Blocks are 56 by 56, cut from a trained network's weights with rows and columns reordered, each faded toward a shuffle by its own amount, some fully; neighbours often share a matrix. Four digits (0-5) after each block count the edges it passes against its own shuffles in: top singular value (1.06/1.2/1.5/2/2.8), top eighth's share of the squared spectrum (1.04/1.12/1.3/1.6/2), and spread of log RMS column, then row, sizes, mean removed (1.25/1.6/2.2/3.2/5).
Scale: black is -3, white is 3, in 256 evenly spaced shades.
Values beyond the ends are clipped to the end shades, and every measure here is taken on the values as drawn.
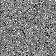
0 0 0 0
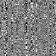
3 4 3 1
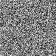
0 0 0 0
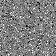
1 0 0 0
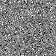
0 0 0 0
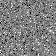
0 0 0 0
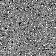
0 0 0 0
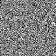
3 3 2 0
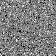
0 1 0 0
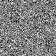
1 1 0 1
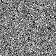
1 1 0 0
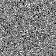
1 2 0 0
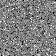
0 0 0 0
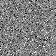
1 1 0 0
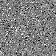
0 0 0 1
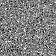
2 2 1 0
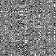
3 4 3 1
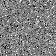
1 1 0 0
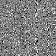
2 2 2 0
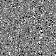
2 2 1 1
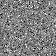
0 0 0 0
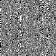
2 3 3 0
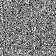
1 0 0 0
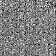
2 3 0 2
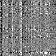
4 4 2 3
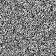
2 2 0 0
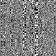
4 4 3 1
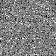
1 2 0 1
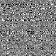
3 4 1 3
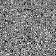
2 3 1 3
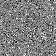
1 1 0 1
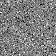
0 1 0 0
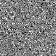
1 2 0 1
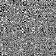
2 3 2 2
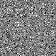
2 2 0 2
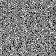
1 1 0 0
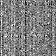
4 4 2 2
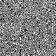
1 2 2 0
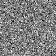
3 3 0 0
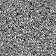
1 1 0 0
